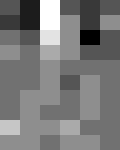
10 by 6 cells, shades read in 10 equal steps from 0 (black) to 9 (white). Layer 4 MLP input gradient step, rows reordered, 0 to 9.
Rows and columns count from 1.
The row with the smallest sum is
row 1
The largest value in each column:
7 5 9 6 5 5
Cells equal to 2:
3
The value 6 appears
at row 4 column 3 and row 9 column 4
